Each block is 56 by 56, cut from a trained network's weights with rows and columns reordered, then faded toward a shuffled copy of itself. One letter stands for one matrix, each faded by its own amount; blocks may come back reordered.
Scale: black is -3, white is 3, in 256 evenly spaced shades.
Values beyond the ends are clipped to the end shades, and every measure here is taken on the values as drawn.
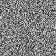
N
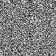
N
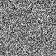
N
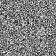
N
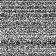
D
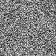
N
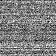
D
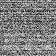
D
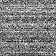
D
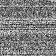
D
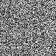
N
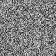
N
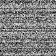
D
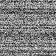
D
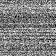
D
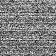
D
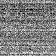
D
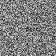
N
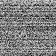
D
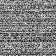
D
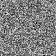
N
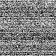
D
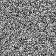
N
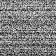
D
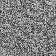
N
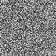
N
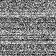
D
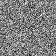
N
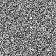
N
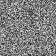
N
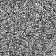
N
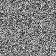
N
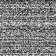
D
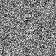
N
